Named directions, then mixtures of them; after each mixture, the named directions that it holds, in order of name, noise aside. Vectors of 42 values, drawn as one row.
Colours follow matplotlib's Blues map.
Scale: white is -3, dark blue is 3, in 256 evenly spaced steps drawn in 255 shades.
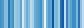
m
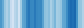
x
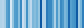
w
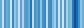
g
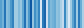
g, w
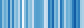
g, m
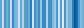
g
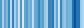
g, m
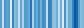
g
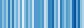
g, m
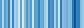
g, m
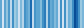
g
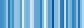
m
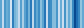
g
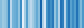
m, w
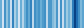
g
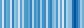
g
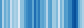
g, x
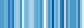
m
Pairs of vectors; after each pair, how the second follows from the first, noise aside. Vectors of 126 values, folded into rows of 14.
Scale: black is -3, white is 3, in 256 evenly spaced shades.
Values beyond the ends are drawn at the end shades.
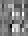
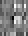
wrapped around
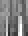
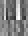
wrapped around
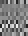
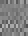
shrunk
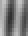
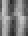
wrapped around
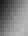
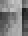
wrapped around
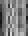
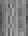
shrunk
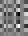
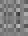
shrunk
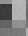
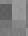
shrunk
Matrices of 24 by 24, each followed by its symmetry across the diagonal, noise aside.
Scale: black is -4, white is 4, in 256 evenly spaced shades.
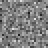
antisymmetric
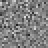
antisymmetric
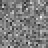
neither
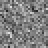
antisymmetric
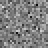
neither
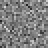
antisymmetric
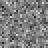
antisymmetric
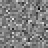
neither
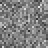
neither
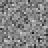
symmetric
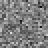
neither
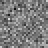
symmetric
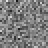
neither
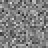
antisymmetric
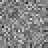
symmetric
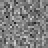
neither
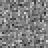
antisymmetric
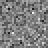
symmetric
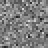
neither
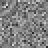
symmetric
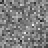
symmetric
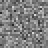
neither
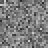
symmetric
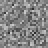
symmetric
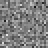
antisymmetric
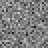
symmetric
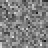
antisymmetric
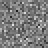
symmetric
